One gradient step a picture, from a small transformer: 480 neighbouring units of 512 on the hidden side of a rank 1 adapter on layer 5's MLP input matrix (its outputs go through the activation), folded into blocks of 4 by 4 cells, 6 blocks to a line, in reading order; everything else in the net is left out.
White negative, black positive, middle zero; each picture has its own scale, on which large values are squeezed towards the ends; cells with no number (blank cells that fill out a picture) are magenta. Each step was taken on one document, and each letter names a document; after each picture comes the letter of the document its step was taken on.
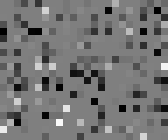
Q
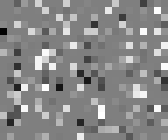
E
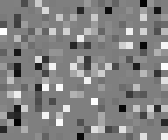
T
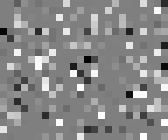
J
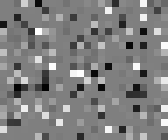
J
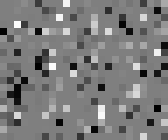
J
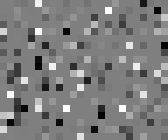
E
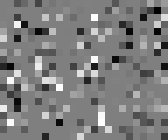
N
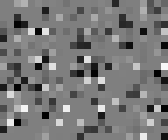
N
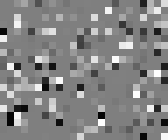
N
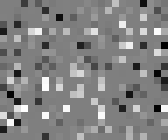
T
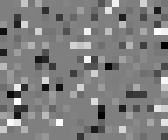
T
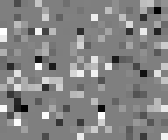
N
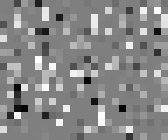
Q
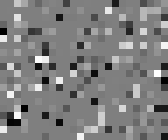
N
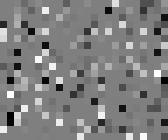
Q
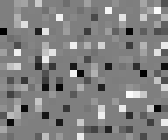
E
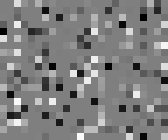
Q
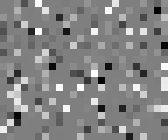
E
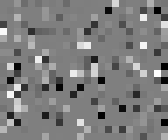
Q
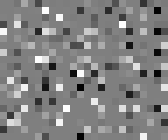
T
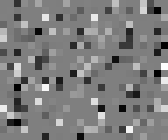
N
